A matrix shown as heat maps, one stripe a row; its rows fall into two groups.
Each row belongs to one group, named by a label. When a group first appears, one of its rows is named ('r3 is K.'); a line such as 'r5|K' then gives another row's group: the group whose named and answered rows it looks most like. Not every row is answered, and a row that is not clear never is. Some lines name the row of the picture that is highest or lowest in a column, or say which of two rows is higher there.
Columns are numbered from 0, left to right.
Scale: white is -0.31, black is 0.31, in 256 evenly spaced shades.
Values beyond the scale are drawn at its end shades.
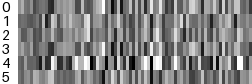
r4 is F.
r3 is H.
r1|F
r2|F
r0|H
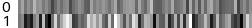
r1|F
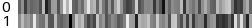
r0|F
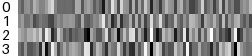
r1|H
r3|F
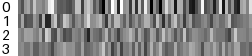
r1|F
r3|H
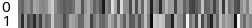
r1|F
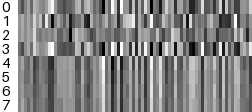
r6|H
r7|H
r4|H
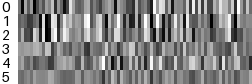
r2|F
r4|H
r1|F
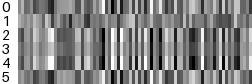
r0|H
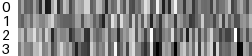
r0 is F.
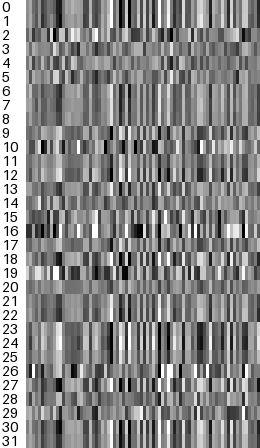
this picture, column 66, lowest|10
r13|H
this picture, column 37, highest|16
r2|F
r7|H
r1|H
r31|H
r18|H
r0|H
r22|H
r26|F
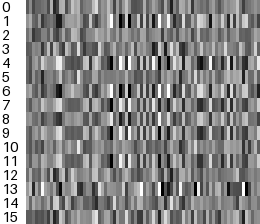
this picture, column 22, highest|13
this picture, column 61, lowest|4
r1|H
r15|F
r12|F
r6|H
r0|F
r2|F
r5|F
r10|F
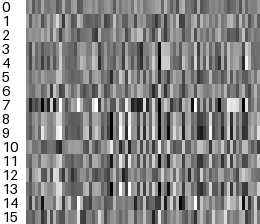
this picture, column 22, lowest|7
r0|F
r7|F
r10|H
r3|F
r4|F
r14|F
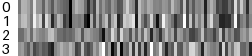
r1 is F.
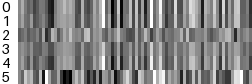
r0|H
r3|H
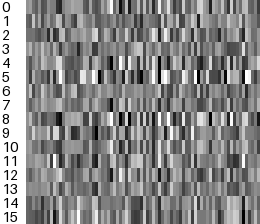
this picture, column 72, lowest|11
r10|H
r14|F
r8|H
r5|F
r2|F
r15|F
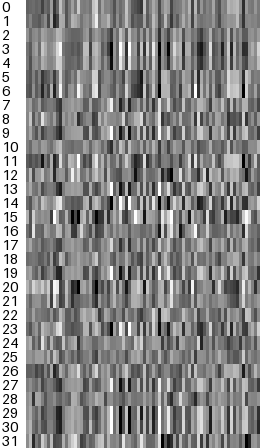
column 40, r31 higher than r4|Yes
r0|F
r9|H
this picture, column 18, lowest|16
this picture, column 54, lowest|11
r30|H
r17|H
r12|F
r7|H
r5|F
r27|H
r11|F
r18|F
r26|F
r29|H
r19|H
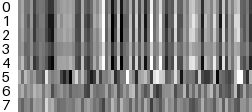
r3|H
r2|H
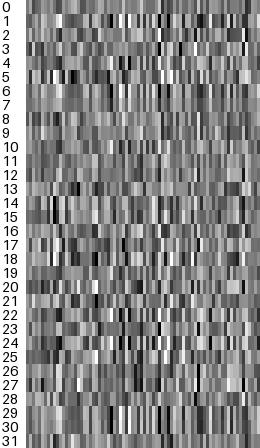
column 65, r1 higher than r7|Yes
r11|F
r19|H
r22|H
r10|H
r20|F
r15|F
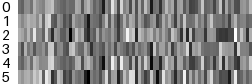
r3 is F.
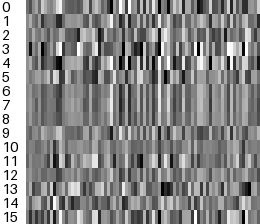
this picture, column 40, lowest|0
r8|H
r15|F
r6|H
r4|H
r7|H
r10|F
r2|F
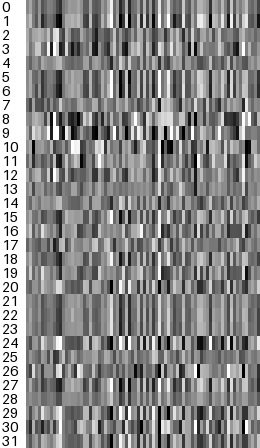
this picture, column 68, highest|24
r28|H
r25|F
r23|H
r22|H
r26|F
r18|H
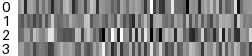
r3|H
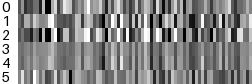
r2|F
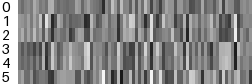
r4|F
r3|F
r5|H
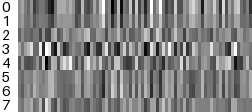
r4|F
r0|H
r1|H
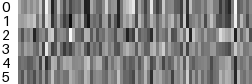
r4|F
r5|F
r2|F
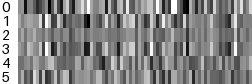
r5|F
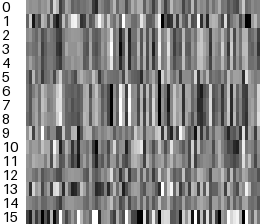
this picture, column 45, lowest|13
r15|F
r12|H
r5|F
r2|H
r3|H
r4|H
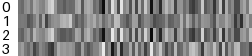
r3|H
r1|F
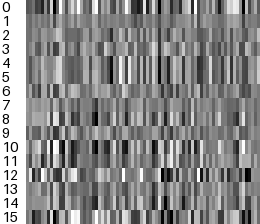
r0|F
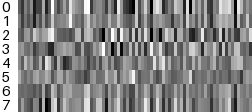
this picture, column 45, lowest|4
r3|H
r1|F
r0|F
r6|F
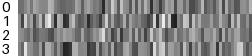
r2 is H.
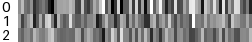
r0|H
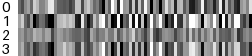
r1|H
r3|H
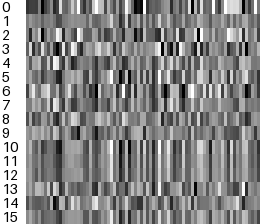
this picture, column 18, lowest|2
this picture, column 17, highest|9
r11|H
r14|F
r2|F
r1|H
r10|H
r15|H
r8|F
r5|H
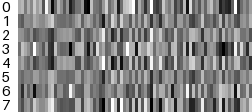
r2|H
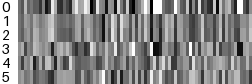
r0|F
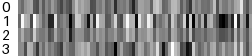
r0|F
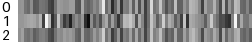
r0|H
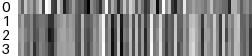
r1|H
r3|H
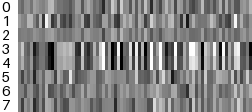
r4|H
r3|H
